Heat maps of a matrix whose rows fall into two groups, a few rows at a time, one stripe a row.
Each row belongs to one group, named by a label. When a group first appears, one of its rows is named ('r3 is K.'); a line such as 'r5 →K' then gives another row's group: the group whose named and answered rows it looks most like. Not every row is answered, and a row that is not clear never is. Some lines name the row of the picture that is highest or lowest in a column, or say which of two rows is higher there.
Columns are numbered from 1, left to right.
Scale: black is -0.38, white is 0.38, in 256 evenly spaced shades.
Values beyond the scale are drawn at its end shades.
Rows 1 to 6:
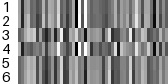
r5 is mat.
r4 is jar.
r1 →jar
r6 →mat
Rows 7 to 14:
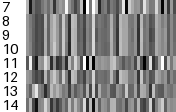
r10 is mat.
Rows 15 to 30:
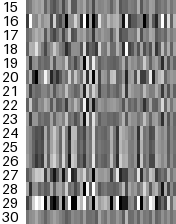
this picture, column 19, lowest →16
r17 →mat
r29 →mat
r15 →mat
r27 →mat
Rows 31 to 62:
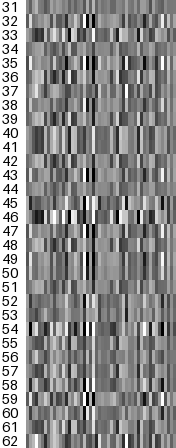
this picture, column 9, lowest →59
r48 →mat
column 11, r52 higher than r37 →No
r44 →mat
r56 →jar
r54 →jar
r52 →jar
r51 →mat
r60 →jar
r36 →mat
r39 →mat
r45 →jar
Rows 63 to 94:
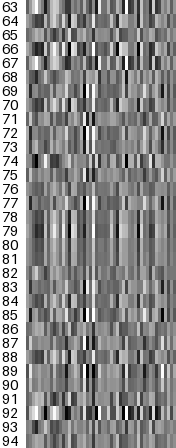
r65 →mat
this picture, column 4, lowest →74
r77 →jar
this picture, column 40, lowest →89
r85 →jar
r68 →jar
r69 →jar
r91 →mat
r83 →jar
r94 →mat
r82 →jar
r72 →jar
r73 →jar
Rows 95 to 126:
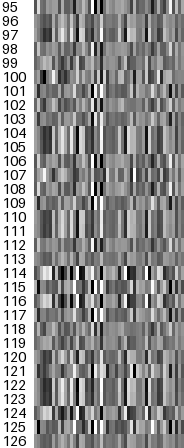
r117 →jar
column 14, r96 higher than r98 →Yes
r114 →mat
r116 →mat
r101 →jar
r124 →mat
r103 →jar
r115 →jar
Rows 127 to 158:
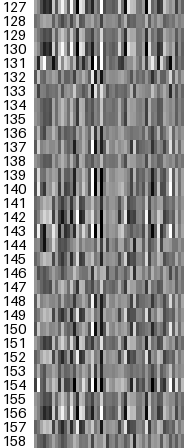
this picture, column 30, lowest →131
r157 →mat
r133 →jar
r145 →mat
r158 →jar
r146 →jar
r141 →mat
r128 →mat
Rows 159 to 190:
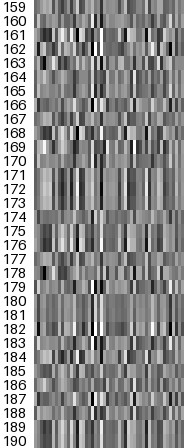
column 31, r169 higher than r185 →Yes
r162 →jar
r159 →mat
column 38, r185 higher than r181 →No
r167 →mat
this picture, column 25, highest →169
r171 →mat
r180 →jar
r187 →jar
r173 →mat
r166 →jar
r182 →jar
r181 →jar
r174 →jar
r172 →mat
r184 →mat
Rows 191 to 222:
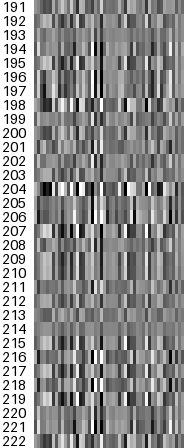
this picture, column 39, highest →204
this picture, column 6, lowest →204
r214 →mat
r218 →jar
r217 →mat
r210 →mat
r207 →mat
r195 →mat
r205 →jar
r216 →jar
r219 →mat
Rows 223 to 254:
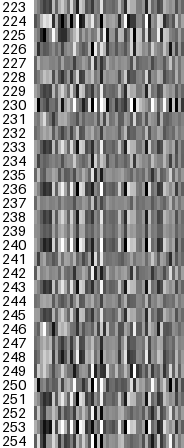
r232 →mat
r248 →mat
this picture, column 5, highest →224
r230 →jar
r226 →jar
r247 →mat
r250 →jar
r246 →jar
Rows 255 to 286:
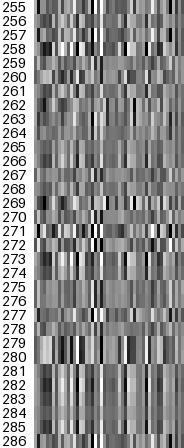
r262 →jar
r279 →mat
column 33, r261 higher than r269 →No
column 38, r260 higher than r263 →Yes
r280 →mat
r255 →jar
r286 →jar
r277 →jar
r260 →mat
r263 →jar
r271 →jar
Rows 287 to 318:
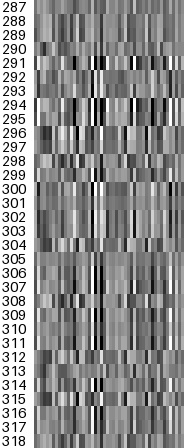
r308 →mat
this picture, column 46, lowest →300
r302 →jar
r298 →mat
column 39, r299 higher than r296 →No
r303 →jar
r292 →jar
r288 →mat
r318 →mat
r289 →mat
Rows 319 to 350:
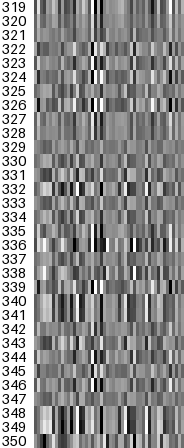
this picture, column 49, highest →350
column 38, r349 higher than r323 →Yes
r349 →mat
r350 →jar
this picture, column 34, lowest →350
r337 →mat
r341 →mat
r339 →jar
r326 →jar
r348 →mat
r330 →mat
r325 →mat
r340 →mat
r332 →mat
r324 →jar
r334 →mat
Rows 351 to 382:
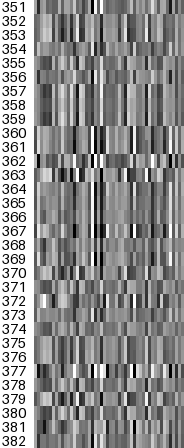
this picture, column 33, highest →377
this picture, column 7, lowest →372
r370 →mat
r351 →jar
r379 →mat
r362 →jar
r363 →mat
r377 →jar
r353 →mat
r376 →mat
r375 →mat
